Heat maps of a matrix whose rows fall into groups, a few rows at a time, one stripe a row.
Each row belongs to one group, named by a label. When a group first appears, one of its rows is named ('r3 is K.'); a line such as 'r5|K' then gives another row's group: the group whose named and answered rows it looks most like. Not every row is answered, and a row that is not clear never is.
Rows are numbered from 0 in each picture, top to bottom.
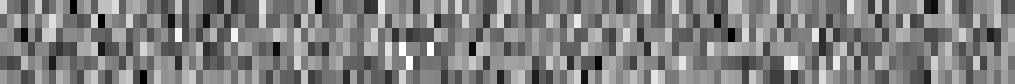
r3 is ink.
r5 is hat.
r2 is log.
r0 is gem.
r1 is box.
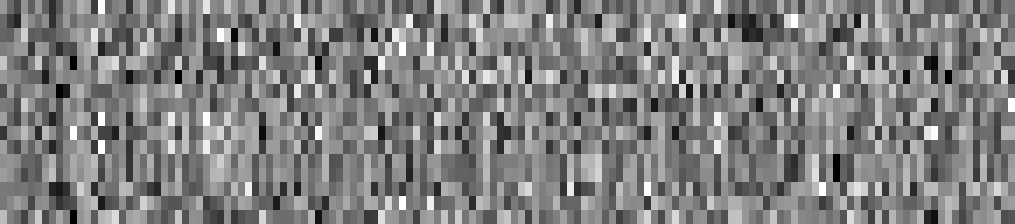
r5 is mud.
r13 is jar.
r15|gem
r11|log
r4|gem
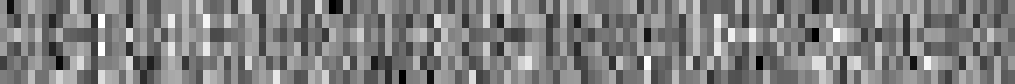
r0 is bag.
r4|jar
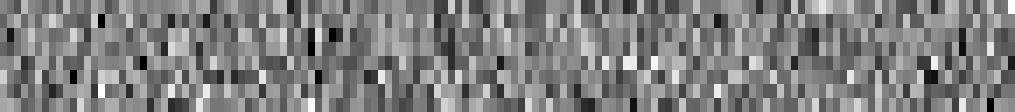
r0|hat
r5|gem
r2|bag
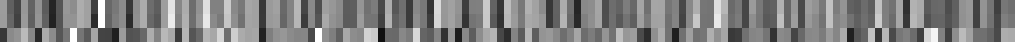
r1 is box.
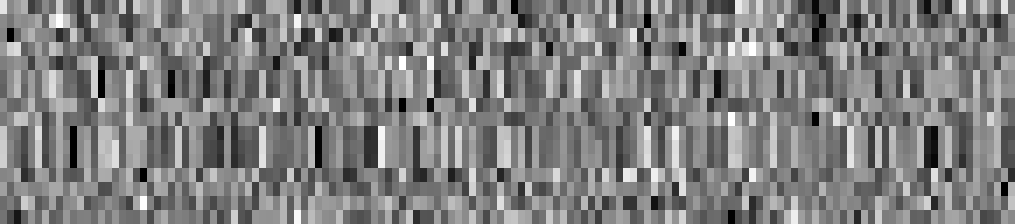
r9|gem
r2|bag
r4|ink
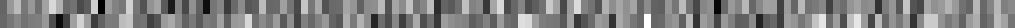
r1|jar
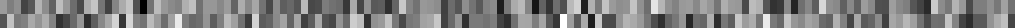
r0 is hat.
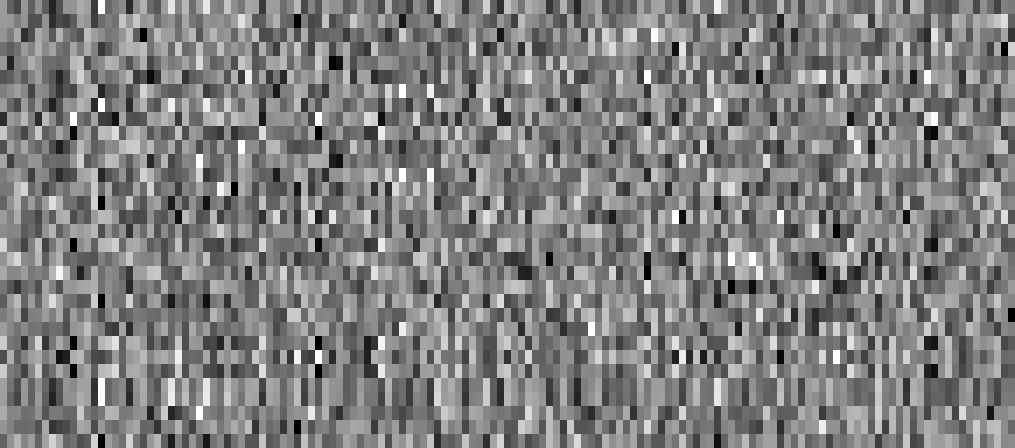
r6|ink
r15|mud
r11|bag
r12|ink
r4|bag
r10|jar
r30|jar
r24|gem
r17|gem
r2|hat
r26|gem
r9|gem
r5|jar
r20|log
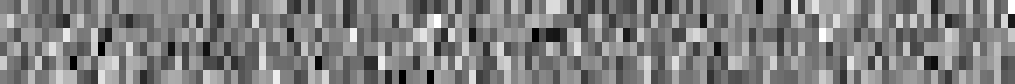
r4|gem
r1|mud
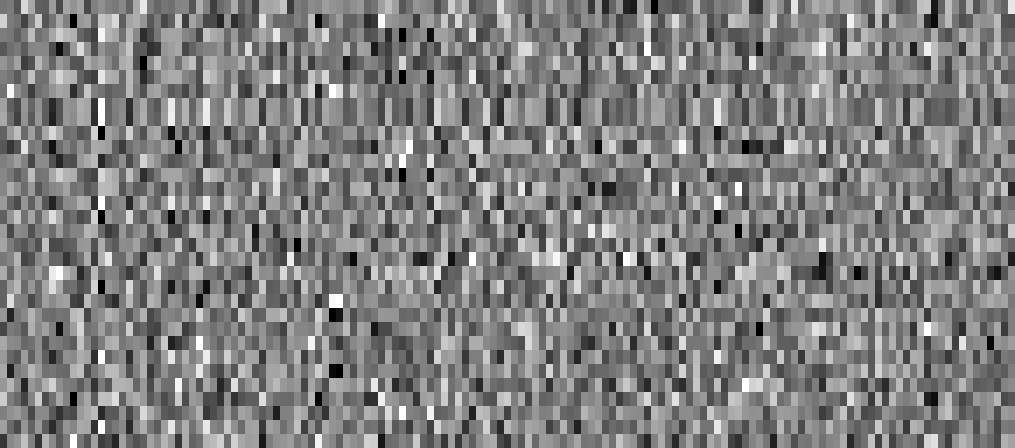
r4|hat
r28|gem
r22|bag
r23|jar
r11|ink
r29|ink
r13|mud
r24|bag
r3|jar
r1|gem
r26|bag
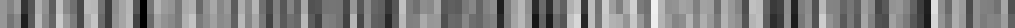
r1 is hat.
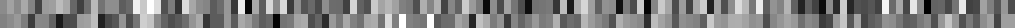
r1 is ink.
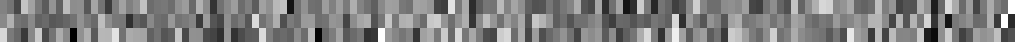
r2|gem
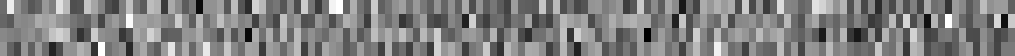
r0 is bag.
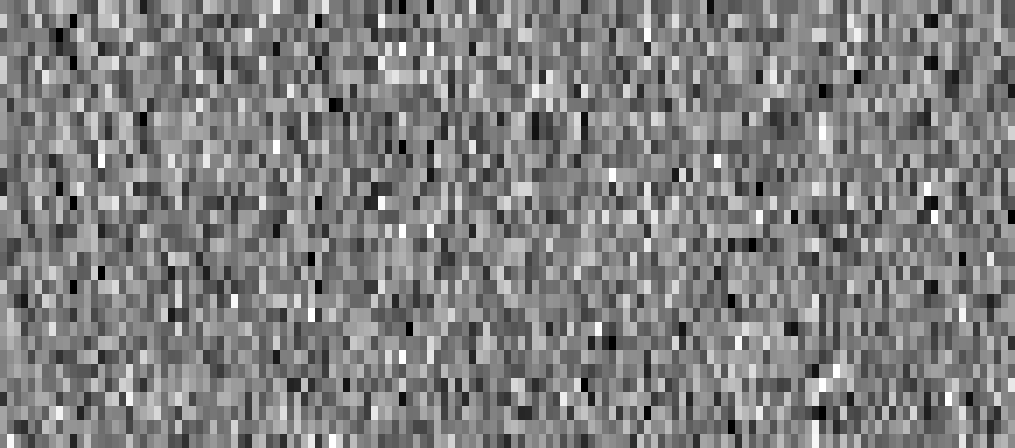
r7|bag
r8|hat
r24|mud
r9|hat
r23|log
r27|hat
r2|jar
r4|gem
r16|ink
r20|gem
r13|jar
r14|gem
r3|ink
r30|log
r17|log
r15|hat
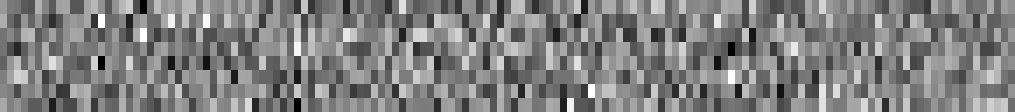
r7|jar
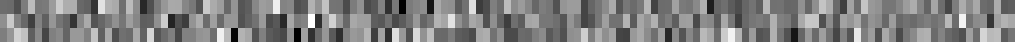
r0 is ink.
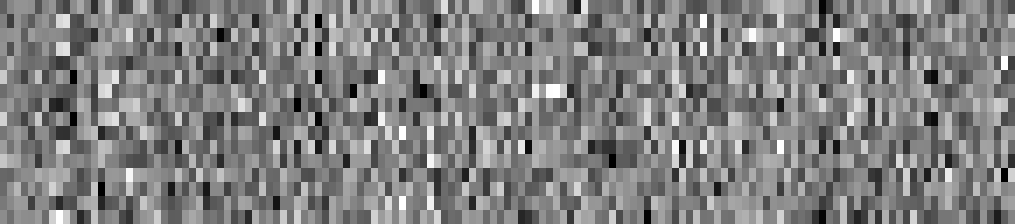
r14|ink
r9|ink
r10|mud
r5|gem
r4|mud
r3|mud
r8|gem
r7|jar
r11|mud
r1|mud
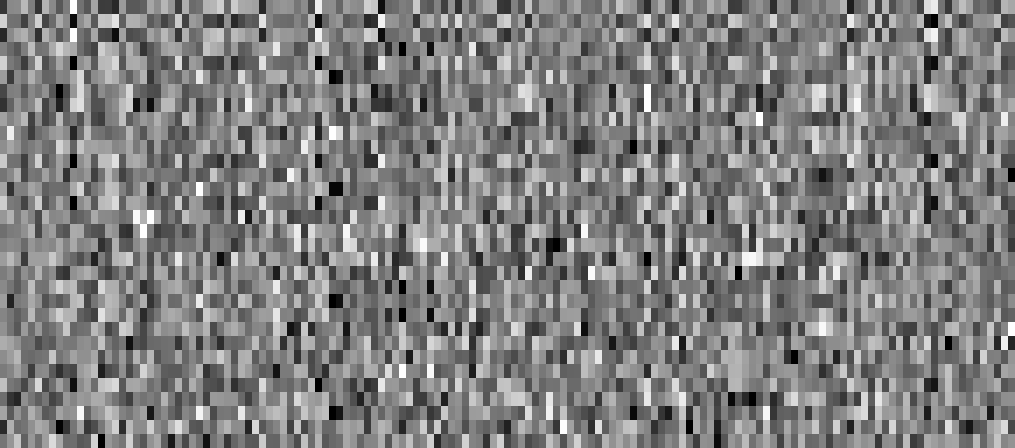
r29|bag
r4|gem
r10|bag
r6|jar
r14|gem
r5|bag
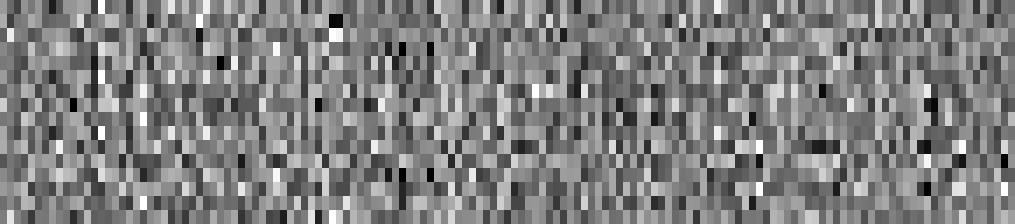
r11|jar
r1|bag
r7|gem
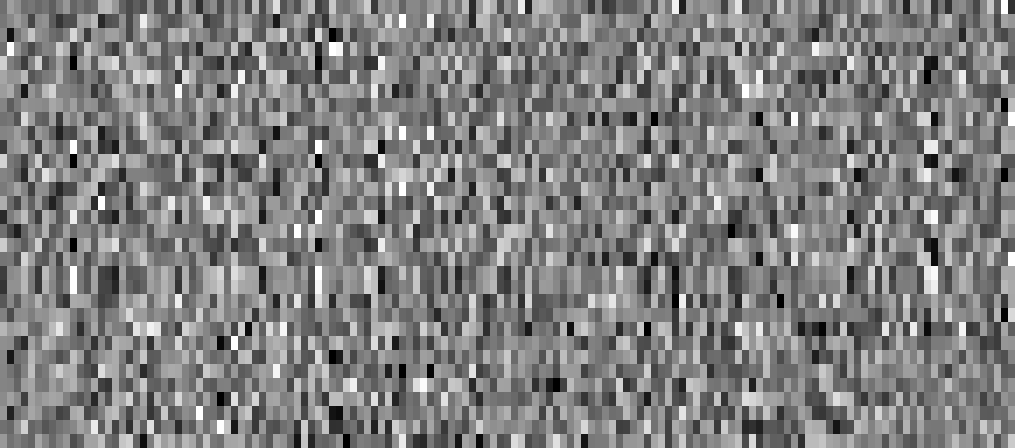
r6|log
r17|gem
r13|ink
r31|hat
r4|gem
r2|bag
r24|log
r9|ink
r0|mud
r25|bag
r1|ink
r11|gem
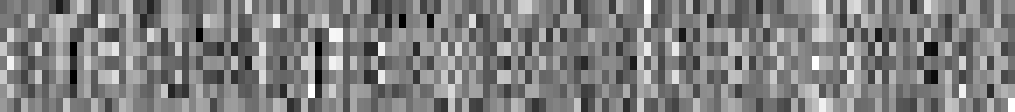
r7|hat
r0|jar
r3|gem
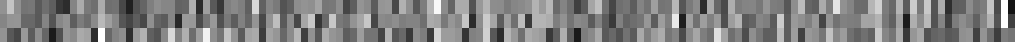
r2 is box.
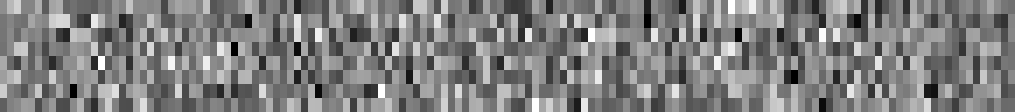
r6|gem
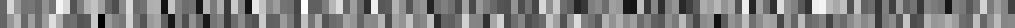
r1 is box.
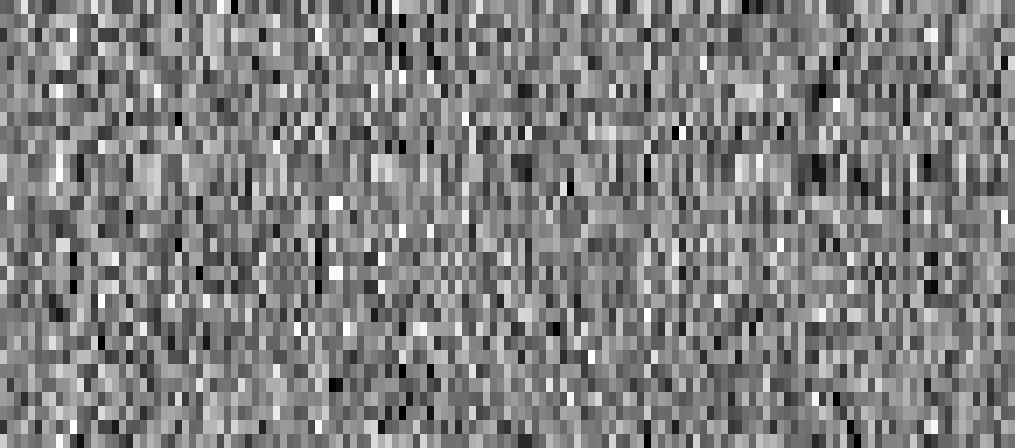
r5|ink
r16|ink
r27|bag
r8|mud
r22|jar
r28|log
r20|gem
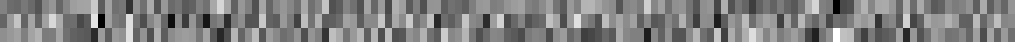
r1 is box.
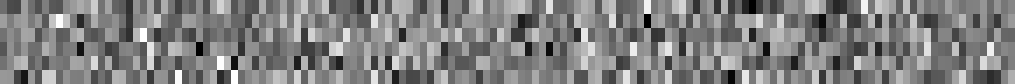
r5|log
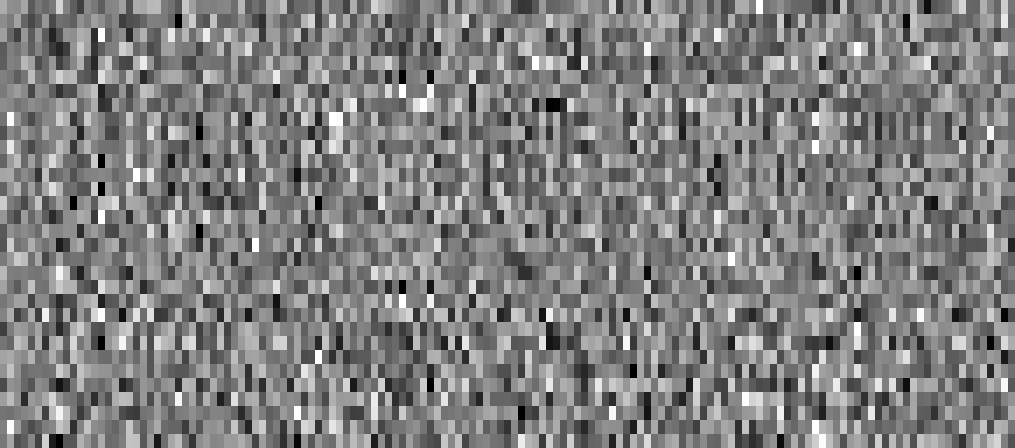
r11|box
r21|ink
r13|box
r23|jar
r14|gem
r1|mud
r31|jar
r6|ink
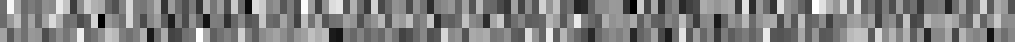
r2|bag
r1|box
